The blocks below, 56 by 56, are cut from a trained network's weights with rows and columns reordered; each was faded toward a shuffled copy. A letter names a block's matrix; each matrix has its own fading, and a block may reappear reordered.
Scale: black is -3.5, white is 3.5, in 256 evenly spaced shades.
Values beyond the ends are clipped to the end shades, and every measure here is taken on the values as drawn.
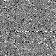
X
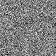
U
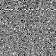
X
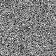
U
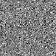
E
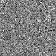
E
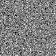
X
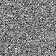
U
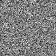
U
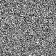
U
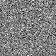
U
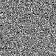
U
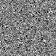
X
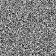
U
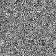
E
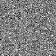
E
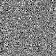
E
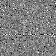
X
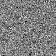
U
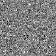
E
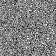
U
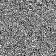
U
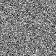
U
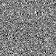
E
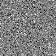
X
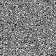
U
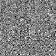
E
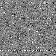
X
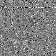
X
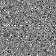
X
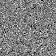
X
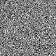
E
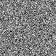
U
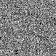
U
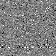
X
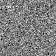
U
